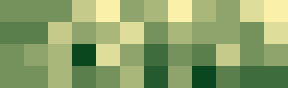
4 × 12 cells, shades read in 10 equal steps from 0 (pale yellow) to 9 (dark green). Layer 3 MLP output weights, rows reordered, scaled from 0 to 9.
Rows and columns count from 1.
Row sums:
32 44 55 68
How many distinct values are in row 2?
6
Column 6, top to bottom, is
4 1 4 3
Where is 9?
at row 3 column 4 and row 4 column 9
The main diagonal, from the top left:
5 6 3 6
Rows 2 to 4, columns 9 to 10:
4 4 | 6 2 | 9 6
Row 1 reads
5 5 5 2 0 4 3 0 3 4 1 0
